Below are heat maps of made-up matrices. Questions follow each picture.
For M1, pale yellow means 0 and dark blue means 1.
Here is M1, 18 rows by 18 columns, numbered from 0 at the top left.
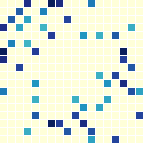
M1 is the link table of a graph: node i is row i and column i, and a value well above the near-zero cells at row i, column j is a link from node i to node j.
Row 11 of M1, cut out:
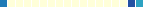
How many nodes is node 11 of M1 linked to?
3
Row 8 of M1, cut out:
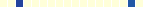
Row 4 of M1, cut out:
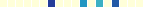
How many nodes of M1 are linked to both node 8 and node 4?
0
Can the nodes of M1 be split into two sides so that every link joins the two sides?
yes
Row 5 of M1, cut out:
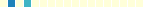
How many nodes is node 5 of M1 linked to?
2
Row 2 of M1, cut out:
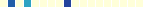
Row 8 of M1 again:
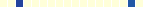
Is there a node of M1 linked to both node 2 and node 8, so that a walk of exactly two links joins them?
no
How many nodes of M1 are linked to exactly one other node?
0
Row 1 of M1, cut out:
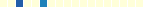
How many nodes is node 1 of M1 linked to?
2
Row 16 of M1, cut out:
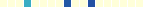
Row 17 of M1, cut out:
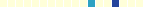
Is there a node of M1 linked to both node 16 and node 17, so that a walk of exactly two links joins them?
yes
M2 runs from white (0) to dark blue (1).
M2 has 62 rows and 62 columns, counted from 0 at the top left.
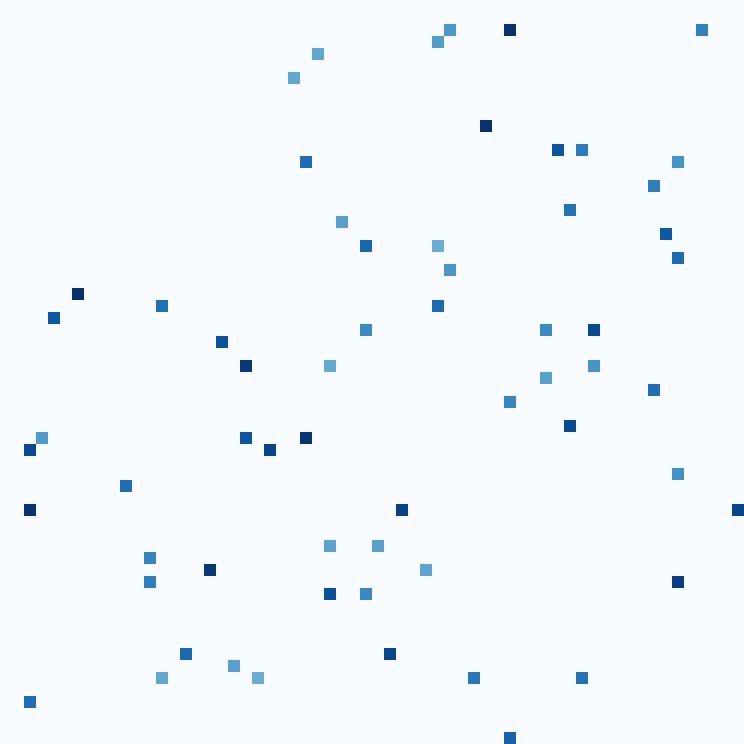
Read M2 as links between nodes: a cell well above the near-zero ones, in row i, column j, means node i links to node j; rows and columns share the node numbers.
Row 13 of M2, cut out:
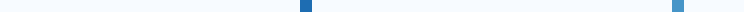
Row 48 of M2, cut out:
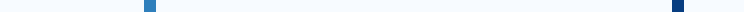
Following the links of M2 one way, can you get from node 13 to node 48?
yes
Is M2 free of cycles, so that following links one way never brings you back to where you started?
no
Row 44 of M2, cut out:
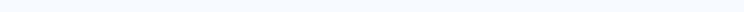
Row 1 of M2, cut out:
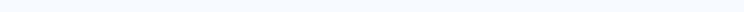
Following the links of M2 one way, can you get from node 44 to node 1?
no
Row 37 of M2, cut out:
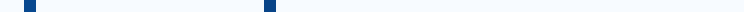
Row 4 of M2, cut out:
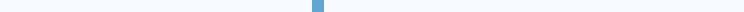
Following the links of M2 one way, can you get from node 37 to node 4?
no
